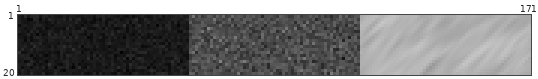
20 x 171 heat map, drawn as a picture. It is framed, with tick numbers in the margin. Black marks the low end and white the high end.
It is made of 1 by 3 panels. Panel 1,1: very low, fine-grained, faint in contrast. Panel 1,2: low, fine-grained. Panel 1,3: high, slanting up to the right, faint in contrast.
